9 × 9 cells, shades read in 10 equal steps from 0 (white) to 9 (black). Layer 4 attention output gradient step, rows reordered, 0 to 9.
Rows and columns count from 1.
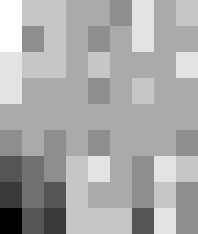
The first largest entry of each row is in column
6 2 4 5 1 1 1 1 1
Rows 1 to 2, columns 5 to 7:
3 4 1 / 4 3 1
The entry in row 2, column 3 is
2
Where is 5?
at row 7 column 2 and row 8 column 2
